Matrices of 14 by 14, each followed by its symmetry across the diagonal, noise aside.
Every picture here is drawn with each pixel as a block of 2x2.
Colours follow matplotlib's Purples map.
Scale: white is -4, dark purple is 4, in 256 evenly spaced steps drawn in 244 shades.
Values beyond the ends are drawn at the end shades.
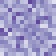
symmetric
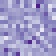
antisymmetric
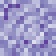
symmetric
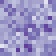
symmetric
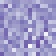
neither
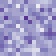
antisymmetric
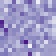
neither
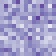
neither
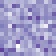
neither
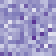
neither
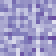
antisymmetric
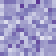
antisymmetric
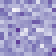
neither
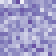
neither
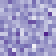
antisymmetric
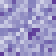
symmetric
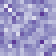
symmetric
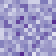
symmetric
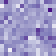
antisymmetric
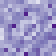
symmetric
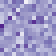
antisymmetric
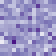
neither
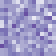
neither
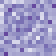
symmetric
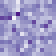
antisymmetric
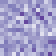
neither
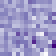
antisymmetric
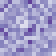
symmetric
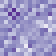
symmetric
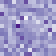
antisymmetric
